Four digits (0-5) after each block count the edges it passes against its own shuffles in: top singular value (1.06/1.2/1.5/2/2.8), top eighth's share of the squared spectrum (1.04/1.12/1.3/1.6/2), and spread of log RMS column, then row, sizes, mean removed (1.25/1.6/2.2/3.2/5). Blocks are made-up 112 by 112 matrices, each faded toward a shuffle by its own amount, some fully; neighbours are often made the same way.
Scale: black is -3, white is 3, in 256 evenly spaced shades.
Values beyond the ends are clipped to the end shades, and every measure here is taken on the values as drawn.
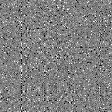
4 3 2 1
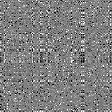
5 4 3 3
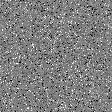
0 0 0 0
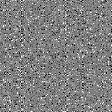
5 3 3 2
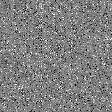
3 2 1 0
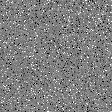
0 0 0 0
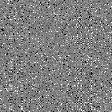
4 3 2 2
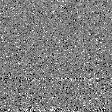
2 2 2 3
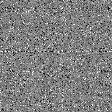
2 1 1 2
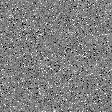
0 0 0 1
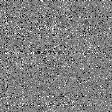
2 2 2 3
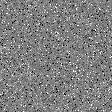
0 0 0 0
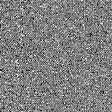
1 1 1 2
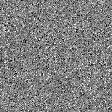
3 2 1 0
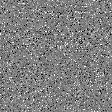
3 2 0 2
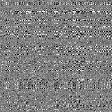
5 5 2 4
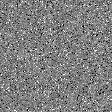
3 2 1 0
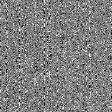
2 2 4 0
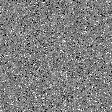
0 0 1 0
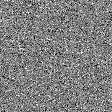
0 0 0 0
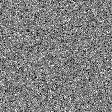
0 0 0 0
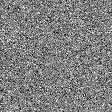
0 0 0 0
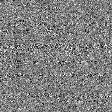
1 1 0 3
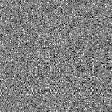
4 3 2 1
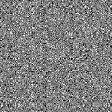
4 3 2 2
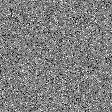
2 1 0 0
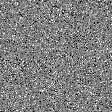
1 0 0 0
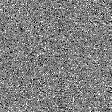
3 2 1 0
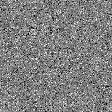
3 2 0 0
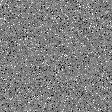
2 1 0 0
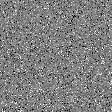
1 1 0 0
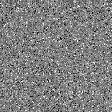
3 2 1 1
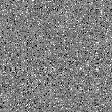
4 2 1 1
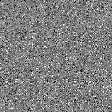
4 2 1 1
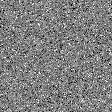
2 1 0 0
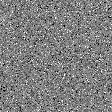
1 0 0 0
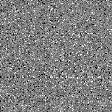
4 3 1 2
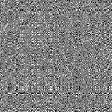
5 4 3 3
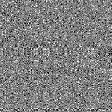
4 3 2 2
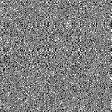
4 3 2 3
